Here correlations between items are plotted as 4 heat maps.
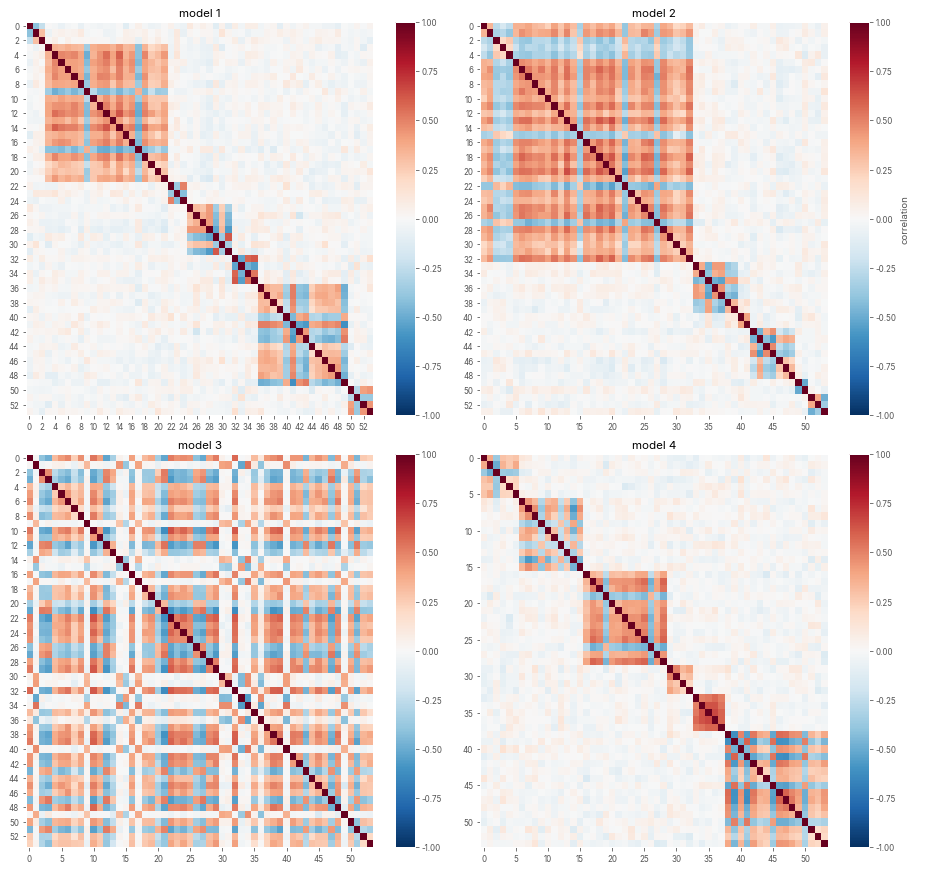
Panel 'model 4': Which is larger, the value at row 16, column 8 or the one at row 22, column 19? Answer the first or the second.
the first
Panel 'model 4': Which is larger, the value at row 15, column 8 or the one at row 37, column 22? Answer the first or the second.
the first
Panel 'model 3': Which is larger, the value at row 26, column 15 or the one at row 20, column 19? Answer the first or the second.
the first
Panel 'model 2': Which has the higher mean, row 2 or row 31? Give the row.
31
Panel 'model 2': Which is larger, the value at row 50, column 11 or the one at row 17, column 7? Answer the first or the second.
the second
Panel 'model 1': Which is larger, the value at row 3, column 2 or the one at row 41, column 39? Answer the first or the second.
the second
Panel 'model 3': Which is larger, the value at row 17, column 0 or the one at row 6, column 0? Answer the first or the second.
the second
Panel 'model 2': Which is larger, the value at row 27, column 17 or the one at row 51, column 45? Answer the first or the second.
the second
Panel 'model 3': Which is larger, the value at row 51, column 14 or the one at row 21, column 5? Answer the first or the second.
the first
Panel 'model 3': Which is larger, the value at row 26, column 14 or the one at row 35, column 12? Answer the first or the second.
the first
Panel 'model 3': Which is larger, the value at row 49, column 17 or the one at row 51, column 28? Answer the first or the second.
the first
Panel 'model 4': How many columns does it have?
54
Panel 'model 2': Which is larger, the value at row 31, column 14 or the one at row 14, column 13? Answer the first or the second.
the second
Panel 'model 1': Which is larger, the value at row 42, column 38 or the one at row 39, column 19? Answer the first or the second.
the second
